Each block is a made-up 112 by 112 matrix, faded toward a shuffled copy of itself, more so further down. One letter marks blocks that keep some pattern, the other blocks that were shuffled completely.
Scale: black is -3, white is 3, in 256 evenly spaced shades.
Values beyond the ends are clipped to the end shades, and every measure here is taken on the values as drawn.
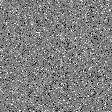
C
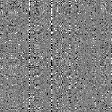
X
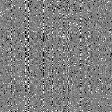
X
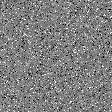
C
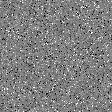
C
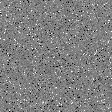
C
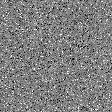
C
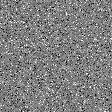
C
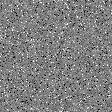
C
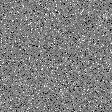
C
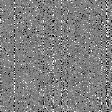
X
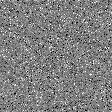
C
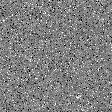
C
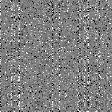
X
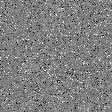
C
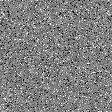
C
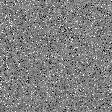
C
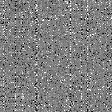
X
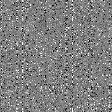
X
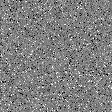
C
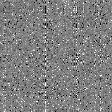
X
